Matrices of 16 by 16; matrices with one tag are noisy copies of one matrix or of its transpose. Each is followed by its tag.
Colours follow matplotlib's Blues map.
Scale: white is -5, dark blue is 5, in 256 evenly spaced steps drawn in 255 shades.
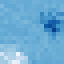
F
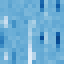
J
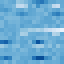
J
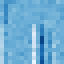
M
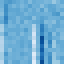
M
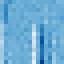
M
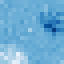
F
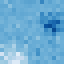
F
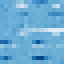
J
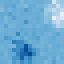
F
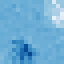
F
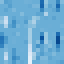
J
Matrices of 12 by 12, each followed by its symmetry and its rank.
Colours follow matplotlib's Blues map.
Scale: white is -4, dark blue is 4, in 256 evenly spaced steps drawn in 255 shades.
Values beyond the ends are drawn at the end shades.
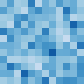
symmetric, full rank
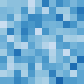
neither, full rank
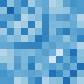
symmetric, full rank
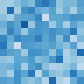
symmetric, full rank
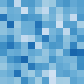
antisymmetric, full rank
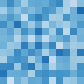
antisymmetric, full rank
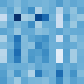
neither, rank two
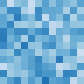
neither, full rank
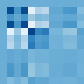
symmetric, rank one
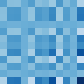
symmetric, rank one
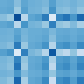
symmetric, rank one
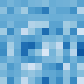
neither, rank two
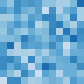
antisymmetric, full rank
